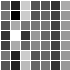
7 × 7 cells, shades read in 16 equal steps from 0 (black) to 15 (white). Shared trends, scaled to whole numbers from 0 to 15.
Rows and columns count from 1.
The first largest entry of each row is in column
3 3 2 2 2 3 3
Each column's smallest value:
3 0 3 5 5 3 9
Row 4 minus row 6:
-4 13 -9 4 0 0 0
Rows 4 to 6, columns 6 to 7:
4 9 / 4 9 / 4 9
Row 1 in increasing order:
2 3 5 5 6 10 12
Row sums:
43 43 49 49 48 45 43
